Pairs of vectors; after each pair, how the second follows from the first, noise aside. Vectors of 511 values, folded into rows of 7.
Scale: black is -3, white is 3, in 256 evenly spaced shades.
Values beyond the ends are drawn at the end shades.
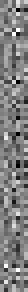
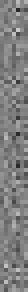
shrunk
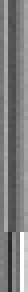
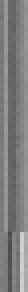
shrunk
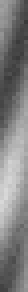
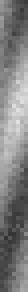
reversed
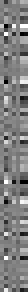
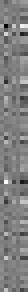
shrunk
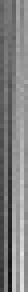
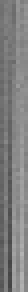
shrunk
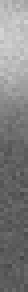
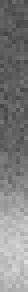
reversed
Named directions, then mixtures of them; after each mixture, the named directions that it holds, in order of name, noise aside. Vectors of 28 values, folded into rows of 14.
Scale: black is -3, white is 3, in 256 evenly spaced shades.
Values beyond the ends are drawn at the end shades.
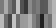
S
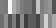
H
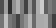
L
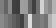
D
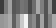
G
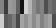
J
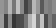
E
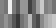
D, G, H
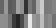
D, E, L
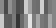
D, J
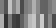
E, J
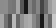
S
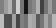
E, H, S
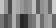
G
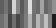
G, J, L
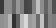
E, G, L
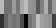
G, S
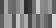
G, J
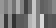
E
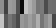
J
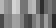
D, G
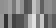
E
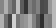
S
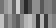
E, G, S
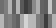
E, G, S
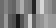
D, H, L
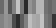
E, L
